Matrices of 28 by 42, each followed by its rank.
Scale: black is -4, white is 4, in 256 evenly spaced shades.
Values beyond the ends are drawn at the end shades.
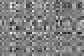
three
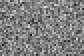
full rank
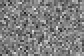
full rank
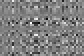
three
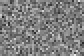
full rank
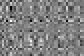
three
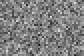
full rank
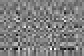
three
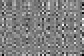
three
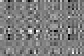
three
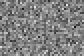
full rank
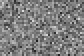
full rank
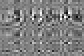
three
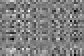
three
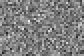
full rank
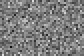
full rank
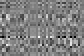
three
